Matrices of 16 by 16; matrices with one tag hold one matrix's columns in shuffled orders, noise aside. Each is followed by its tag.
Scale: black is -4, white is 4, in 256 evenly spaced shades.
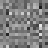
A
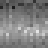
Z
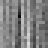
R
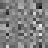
A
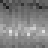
Z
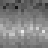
Z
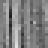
R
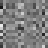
A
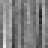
R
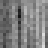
R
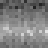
Z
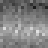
Z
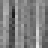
R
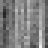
R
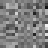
A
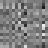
A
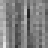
R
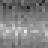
Z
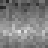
Z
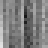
R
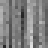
R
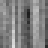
R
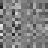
A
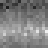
Z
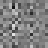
A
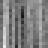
R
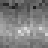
Z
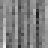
R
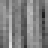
R
